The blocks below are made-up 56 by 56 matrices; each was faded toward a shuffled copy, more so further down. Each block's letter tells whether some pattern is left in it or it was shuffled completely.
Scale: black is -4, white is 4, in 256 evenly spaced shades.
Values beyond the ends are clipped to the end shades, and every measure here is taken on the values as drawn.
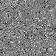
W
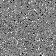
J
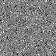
W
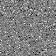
W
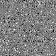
W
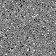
J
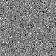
W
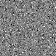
W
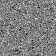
J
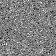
J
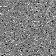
W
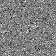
J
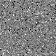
W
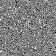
W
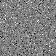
J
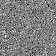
W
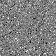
J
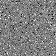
J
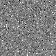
W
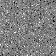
W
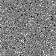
W
